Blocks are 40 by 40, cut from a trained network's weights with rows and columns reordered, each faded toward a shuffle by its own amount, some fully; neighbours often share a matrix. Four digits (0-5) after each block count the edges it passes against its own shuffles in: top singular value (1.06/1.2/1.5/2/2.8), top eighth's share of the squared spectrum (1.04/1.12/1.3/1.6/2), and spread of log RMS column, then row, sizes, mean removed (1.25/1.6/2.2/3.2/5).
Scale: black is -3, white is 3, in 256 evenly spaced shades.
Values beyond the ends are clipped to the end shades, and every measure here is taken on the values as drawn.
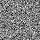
0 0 0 0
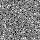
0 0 0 0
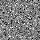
0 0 0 0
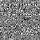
3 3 0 2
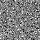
1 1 0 0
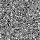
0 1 0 0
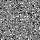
1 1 0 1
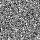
0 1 0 0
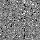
2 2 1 0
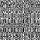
4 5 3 3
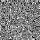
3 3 1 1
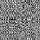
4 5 2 3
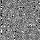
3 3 1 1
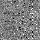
2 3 1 0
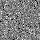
0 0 0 0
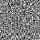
3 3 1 1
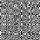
4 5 3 2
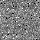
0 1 0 0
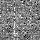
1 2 1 0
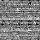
4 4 2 2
